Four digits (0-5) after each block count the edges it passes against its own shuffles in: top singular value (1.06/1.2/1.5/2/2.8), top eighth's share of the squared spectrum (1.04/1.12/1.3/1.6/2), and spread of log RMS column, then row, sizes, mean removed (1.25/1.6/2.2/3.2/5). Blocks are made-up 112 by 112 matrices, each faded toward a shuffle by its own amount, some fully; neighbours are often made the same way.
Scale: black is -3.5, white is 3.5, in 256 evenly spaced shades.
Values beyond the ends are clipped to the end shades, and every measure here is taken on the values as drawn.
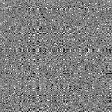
5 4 3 3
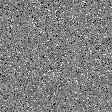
2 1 0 0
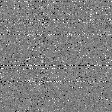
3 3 1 3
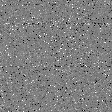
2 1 0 1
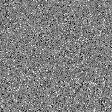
3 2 1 1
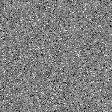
3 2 1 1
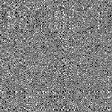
4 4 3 3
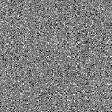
4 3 2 2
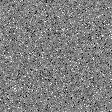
0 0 0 0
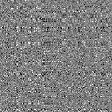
4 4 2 3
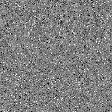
3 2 1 1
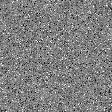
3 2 1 0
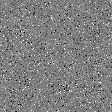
2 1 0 0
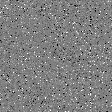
2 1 0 0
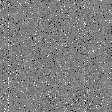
3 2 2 0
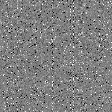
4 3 2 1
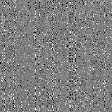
4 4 3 2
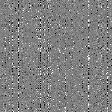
5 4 3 1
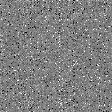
3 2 2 0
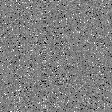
3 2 1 0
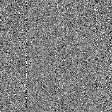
2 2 3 0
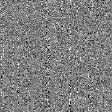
2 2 4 0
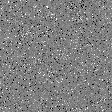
0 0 0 0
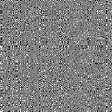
5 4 3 3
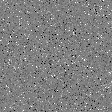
0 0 0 0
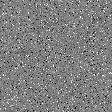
2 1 0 0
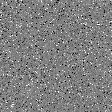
2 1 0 0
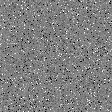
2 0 0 0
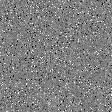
1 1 0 0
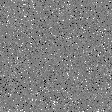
0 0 0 0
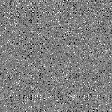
4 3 2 2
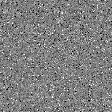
3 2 1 1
